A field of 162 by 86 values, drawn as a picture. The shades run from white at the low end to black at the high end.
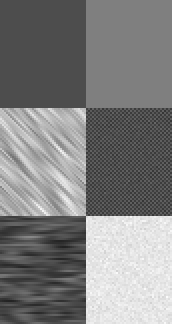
It is made of 3 by 2 panels. Panel 1,1: high, flat. Panel 1,2: middling, flat. Panel 2,1: low, slanting down to the right. Panel 2,2: high, checkered. Panel 3,1: high, streaked across. Panel 3,2: very low, fine-grained, faint in contrast.
